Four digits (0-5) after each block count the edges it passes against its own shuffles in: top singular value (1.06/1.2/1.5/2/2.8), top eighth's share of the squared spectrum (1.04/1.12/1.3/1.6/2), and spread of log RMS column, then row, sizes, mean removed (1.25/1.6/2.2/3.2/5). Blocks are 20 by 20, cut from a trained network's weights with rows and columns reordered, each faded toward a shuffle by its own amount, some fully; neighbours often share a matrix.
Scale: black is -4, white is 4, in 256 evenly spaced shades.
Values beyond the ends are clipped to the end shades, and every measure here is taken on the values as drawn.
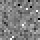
0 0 0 0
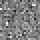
0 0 0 0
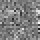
2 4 1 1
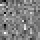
2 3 2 0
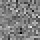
0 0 1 0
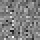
2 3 2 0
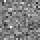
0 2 0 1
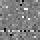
2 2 0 1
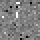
2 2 0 0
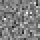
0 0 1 0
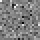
1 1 0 0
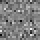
2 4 1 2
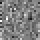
1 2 1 0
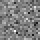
0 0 1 0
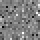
0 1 0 0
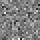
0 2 0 0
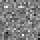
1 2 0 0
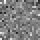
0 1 0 0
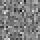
2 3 1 1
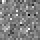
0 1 0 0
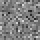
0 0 0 0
